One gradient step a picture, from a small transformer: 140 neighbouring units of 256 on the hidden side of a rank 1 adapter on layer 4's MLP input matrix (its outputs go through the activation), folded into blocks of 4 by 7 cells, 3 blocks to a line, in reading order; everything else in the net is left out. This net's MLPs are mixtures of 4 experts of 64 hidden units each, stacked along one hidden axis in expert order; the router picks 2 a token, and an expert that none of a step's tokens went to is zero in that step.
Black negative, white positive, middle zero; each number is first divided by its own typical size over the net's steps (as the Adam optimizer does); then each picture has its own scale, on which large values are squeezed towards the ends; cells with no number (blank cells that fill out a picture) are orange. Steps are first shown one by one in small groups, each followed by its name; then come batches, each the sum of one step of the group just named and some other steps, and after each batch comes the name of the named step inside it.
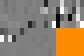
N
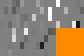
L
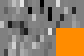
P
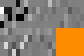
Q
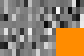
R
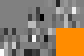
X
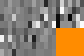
N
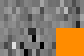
R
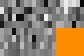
Q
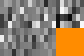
N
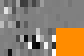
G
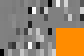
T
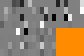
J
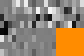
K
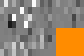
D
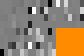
T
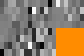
T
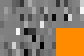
J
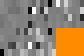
T
